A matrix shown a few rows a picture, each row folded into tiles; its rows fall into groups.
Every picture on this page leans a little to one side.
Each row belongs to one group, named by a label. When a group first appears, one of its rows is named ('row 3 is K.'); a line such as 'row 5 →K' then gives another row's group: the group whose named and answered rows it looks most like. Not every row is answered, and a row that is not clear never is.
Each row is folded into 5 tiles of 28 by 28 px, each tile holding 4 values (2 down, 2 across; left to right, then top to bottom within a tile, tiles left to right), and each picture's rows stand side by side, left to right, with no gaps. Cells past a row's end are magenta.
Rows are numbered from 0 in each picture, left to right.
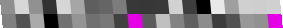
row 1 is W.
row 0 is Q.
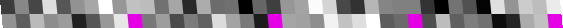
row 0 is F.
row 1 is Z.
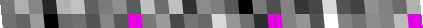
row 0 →Q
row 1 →Z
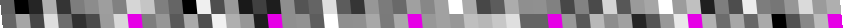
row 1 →Z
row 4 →F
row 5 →F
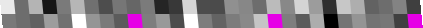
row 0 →Z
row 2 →Q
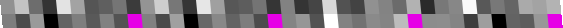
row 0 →Q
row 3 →F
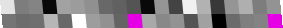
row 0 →Z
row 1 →F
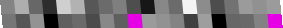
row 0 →Q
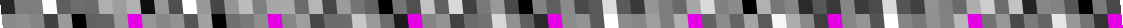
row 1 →F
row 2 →Z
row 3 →Z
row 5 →Z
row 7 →Z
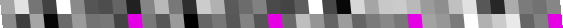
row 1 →Q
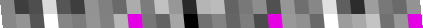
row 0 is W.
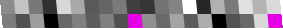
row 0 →Q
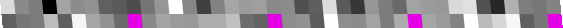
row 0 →Z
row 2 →W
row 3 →W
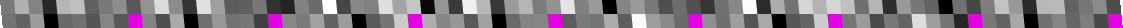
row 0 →Q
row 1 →Q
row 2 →F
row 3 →F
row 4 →Z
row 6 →Z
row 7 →Q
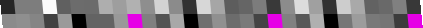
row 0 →F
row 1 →Q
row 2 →Q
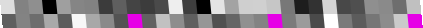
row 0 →Z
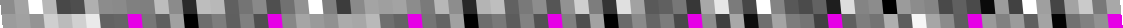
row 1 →Q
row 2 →W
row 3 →Q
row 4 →Q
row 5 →Q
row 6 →Z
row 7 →F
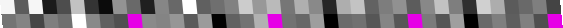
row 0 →Z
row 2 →Q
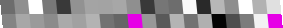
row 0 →W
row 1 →F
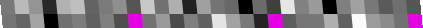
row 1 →Z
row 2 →Z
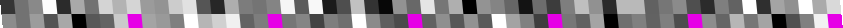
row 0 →F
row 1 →W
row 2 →Z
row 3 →Z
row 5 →F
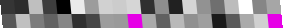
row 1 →F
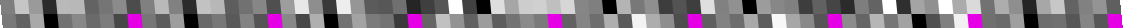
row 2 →Q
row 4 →Z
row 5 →Z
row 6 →F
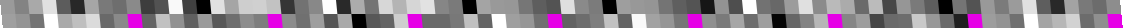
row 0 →W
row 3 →Z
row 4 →Z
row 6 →Z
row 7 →W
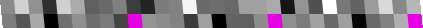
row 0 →Q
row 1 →F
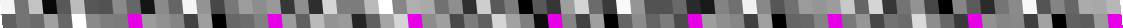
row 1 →F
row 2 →F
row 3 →Z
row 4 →Q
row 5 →F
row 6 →Z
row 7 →F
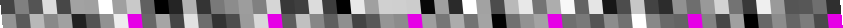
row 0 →F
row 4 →Z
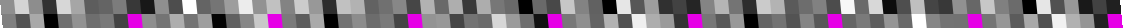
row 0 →Q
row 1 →F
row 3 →Z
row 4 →Z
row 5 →Q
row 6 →Z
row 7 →Z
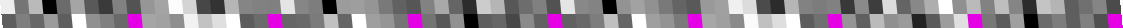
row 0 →Z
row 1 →W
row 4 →Z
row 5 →W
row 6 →F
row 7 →Q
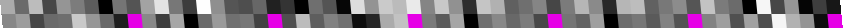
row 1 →Q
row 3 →Q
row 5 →Z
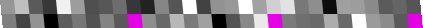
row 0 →Q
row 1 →F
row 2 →Z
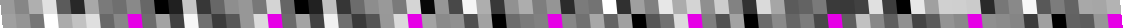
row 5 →Q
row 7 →F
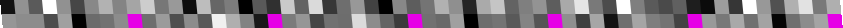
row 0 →F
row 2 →Z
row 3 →Q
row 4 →Q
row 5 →F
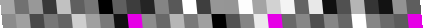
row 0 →Z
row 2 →Z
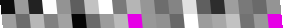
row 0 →F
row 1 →W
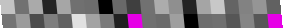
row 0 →Z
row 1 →Q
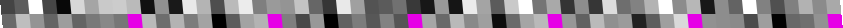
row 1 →F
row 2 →Q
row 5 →F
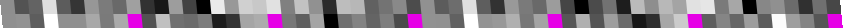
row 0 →W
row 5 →Z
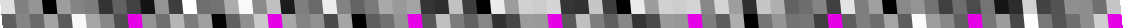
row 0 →Z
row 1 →F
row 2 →F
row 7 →W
